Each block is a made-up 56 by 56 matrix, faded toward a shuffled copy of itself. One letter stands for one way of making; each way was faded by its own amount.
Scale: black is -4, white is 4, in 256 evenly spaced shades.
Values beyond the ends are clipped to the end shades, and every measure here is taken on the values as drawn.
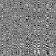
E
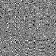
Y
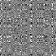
E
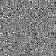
Y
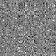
Y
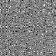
Y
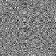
Y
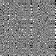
E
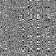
E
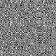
Y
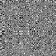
Y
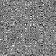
Y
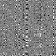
E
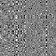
E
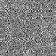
Y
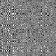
E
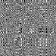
E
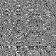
Y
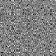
Y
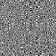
Y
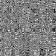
Y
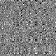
Y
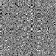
Y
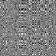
E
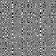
E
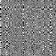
E
